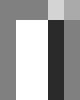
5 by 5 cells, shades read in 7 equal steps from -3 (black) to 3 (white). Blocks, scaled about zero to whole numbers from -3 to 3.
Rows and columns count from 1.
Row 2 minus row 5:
0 0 0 0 0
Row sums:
3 4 4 4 4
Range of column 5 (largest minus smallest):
1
